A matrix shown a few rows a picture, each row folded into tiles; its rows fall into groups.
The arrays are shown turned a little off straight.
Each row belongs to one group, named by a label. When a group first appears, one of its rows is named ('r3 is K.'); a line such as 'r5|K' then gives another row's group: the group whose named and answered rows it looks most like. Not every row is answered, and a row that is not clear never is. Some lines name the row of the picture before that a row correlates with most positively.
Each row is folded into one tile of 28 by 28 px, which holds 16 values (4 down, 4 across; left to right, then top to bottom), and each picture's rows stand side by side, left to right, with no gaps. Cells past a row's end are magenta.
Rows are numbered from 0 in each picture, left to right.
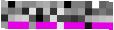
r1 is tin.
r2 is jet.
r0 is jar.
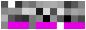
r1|tin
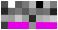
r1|jar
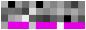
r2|jet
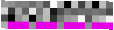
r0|tin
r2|jar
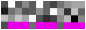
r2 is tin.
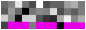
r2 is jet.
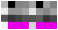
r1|jet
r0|jet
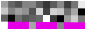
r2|jar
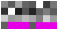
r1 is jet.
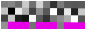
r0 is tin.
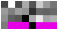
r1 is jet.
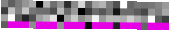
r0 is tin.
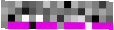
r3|jet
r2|jar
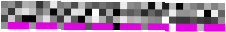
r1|jar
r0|tin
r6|jet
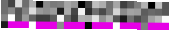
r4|jet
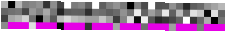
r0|jar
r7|tin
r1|jet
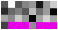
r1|jar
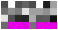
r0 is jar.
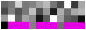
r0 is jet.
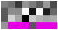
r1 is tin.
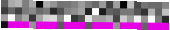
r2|tin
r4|jar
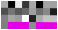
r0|jar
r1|jar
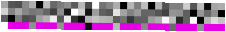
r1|jar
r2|tin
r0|jet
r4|jet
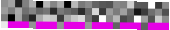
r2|jar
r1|jar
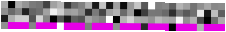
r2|jet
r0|jar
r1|tin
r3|jar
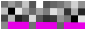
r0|tin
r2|tin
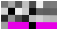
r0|tin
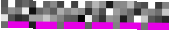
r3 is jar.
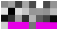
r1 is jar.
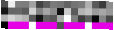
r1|jet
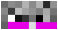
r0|tin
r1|jet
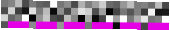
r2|tin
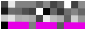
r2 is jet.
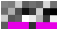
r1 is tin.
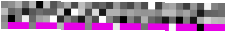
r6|jet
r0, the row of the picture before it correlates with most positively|0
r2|tin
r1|jar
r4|jet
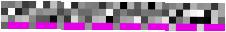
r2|jet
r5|jar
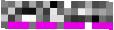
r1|jar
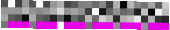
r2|jet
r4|jar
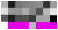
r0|jet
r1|tin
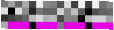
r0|tin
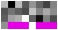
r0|jar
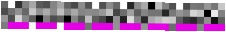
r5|jar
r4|jet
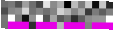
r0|tin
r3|jar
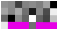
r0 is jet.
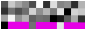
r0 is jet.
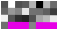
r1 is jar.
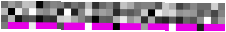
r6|jet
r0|tin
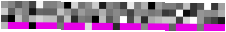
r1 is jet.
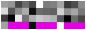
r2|jet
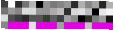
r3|tin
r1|jet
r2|tin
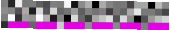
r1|tin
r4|tin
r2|jet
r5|jar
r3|jar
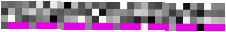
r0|tin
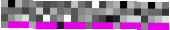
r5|jar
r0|jar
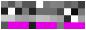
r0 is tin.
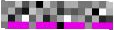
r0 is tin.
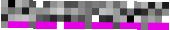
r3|tin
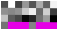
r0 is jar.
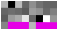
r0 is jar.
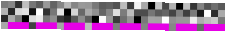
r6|jar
